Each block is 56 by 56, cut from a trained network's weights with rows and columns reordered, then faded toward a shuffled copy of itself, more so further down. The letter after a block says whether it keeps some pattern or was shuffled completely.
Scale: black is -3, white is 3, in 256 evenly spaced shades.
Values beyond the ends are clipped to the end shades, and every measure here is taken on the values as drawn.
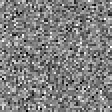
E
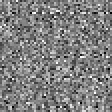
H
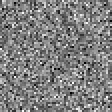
E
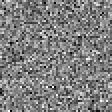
H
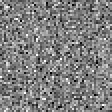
E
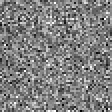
H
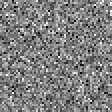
E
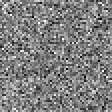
E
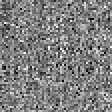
H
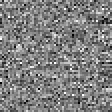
H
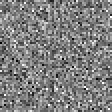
E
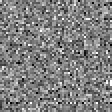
H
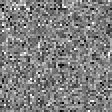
H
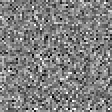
H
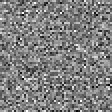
H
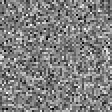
E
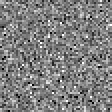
E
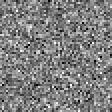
E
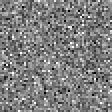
E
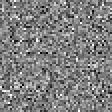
H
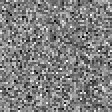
E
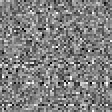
H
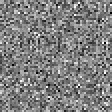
H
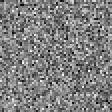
E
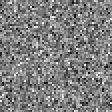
E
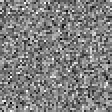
E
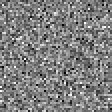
E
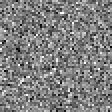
E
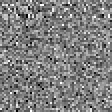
H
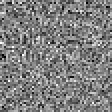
H
